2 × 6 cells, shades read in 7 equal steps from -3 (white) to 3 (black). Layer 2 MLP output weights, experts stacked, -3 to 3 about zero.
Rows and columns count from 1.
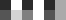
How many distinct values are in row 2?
5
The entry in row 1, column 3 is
2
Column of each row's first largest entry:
1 1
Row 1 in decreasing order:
2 2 2 -1 -3 -3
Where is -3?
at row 1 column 2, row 1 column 4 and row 2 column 4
